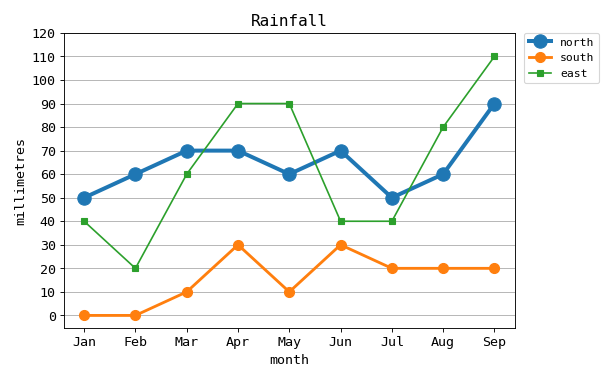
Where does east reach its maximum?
Sep
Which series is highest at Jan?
north
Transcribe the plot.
Title: Rainfall
x-axis: month, ticks Jan Feb Mar Apr May Jun Jul Aug Sep
y-axis: millimetres, ticks 0 10 20 30 40 50 60 70 80 90 100 110 120
Legend: north, south, east
Values:
north: 50 60 70 70 60 70 50 60 90
south: 0 0 10 30 10 30 20 20 20
east: 40 20 60 90 90 40 40 80 110
